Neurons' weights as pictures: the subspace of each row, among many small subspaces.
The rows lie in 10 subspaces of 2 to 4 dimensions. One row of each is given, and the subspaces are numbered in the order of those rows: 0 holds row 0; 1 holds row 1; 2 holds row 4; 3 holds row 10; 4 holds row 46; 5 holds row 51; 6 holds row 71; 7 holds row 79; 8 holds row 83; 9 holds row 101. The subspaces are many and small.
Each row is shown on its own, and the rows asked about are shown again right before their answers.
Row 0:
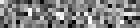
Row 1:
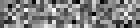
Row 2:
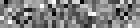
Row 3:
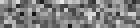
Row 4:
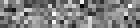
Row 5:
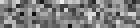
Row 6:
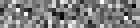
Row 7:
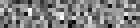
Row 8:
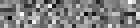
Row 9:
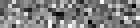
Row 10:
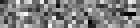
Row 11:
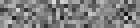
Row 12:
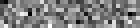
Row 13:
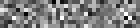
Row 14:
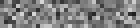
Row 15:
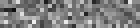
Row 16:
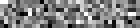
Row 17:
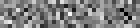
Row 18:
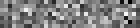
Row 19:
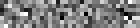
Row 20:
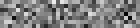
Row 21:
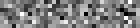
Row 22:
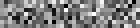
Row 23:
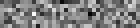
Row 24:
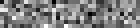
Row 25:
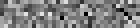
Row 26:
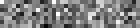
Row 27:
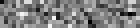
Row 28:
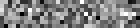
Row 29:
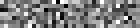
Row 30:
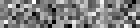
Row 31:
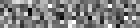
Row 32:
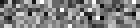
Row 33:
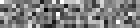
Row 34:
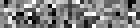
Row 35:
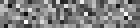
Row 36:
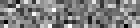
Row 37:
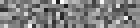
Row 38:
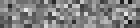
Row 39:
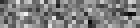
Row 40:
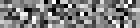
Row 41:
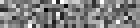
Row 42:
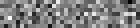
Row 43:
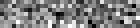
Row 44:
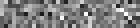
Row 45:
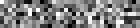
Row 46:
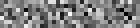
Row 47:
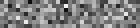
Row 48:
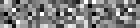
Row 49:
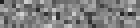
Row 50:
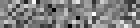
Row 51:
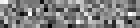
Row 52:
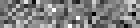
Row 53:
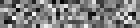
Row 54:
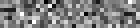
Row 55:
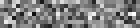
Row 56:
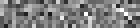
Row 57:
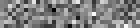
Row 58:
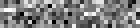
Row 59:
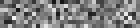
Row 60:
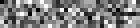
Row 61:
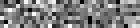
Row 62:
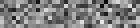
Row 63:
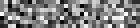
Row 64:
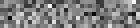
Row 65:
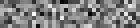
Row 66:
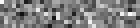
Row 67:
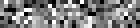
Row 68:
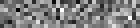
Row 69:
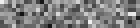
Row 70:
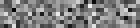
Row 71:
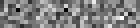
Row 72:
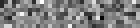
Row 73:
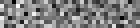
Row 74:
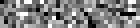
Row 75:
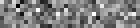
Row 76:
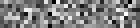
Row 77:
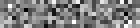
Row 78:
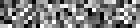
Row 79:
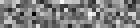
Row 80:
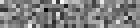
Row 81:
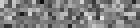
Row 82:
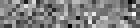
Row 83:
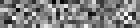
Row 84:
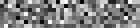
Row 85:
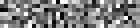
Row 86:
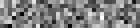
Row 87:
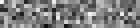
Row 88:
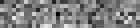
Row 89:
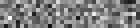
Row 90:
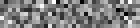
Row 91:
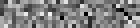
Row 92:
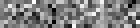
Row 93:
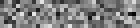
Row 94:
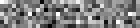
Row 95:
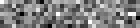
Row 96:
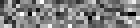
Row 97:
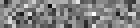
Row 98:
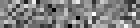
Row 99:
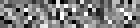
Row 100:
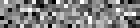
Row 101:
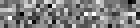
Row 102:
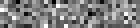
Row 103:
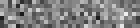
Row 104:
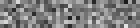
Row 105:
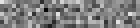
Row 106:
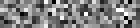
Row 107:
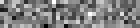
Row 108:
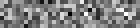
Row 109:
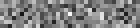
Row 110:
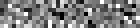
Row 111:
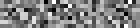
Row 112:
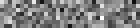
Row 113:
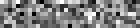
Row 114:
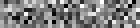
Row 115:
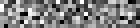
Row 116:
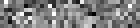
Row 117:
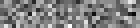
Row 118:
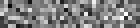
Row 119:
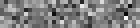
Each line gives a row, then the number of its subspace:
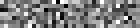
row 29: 5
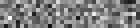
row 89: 9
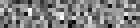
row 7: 0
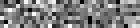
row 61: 2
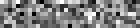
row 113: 7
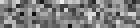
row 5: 7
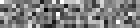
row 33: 5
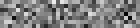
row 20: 8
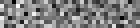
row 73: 6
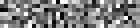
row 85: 5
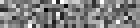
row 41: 5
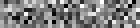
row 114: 9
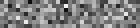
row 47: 6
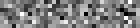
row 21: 2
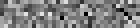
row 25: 7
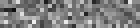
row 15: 9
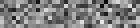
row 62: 6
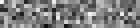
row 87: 3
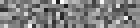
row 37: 5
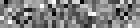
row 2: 2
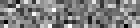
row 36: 2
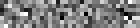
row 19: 8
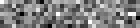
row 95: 0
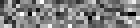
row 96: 8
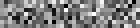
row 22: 9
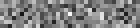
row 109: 4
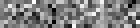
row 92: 2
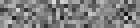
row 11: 8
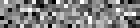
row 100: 2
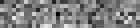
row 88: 0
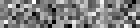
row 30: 2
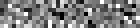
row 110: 0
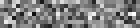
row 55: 8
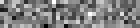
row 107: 3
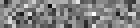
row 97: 2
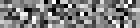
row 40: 9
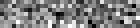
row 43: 0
